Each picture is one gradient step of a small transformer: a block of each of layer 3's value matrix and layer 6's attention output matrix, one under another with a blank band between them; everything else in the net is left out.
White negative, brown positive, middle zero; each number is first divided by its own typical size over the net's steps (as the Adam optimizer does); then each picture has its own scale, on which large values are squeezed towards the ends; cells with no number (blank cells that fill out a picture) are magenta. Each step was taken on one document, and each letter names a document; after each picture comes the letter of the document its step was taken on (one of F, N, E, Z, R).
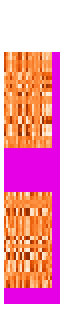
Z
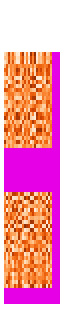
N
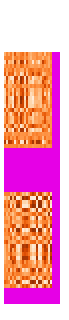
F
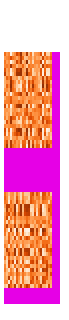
Z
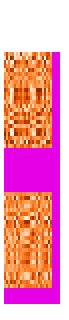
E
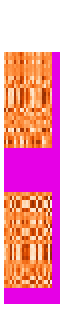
F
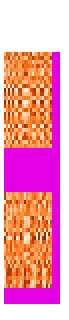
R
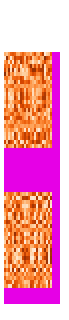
F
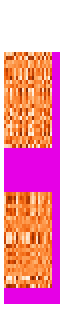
E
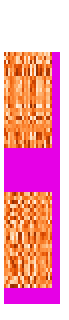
N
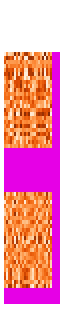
E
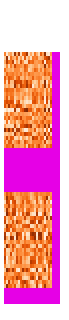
E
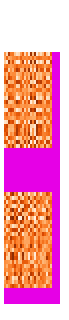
N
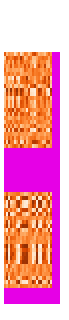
F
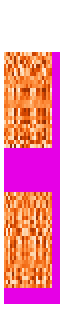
F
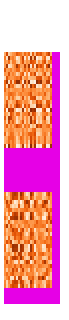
N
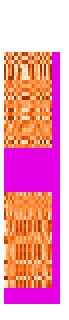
R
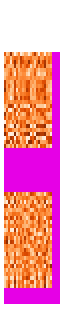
E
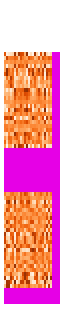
E
